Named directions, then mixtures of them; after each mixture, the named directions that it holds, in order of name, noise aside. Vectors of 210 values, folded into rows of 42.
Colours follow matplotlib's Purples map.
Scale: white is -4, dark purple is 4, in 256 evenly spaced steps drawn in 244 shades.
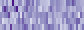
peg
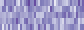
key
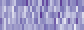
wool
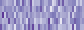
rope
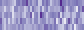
wool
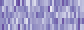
key, rope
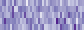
peg, wool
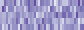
key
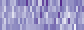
wool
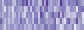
wool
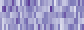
key, peg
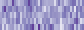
key, peg, rope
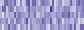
key, rope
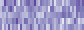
key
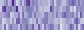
key, peg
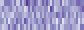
key, rope, wool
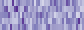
key, peg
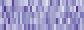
peg, rope, wool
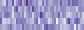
peg, wool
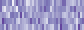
key, peg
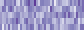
key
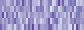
rope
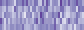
wool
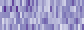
key, peg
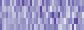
rope, wool
